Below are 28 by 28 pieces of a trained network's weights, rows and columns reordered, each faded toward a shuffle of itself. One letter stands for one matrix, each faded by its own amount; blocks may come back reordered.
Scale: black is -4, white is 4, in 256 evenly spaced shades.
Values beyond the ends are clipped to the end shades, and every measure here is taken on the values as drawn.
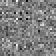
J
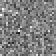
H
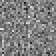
H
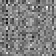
J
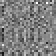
J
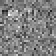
J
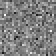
H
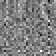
J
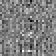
J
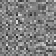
J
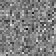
J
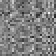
J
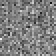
H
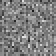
H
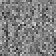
H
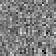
J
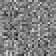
J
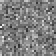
H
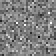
H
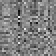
J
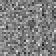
H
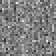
H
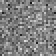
H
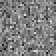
H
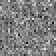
H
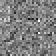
J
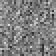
H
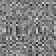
J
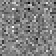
J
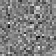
J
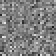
J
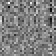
J
